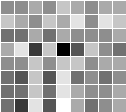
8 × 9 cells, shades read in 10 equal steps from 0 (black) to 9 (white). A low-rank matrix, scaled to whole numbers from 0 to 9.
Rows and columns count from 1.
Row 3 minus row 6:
0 1 -1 1 -2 1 0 1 1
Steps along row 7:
same up down up down down same up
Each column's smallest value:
4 2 2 3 0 3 4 4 4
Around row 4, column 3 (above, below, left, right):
6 7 8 7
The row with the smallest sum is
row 4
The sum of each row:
51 59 45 42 53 43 49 47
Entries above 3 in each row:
9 9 9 6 9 7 9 7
